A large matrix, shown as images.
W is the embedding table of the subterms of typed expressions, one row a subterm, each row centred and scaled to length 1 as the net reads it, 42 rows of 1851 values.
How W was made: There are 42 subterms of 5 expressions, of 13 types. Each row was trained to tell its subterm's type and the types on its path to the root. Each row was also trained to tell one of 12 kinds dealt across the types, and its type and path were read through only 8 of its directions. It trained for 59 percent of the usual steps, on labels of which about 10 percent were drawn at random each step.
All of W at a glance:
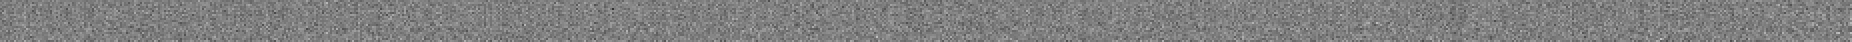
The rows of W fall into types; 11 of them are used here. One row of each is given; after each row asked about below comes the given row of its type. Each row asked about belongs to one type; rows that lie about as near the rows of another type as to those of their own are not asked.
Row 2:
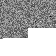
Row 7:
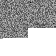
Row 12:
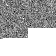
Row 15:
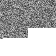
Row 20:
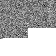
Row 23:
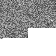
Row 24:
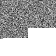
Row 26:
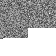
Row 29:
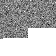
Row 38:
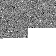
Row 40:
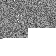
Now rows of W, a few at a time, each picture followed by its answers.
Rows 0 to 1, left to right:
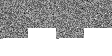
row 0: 24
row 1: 15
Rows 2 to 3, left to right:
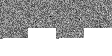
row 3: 15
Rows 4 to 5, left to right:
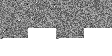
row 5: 24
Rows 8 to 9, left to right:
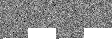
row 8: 20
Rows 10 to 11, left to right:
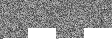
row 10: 40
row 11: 15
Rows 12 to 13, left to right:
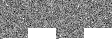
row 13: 40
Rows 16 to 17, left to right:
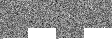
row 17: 40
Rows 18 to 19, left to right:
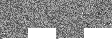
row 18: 12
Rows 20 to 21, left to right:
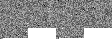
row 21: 7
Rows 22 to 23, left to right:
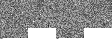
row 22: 24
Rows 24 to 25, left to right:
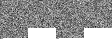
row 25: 24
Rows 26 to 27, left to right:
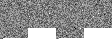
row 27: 40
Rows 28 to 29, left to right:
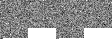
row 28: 29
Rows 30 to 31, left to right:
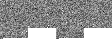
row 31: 20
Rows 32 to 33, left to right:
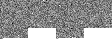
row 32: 2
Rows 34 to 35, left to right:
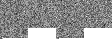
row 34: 12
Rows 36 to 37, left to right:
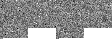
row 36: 7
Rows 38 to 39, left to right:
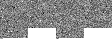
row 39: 15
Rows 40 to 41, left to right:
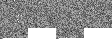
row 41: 2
